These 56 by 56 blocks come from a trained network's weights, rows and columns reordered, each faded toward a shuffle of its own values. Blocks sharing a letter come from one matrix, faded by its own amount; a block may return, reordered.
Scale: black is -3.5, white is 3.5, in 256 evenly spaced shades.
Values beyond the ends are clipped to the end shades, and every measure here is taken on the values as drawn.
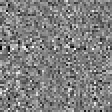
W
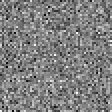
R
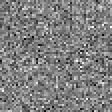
R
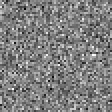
R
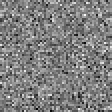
R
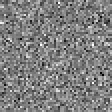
R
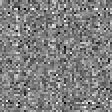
W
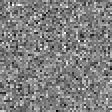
R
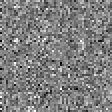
W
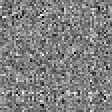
W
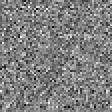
R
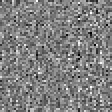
W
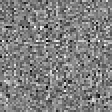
W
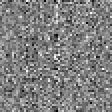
W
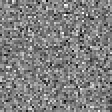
R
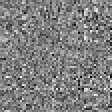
W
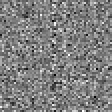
W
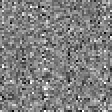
W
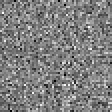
R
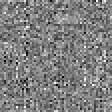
W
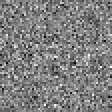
R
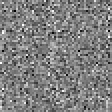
W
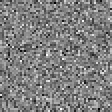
R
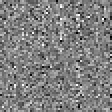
W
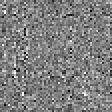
W
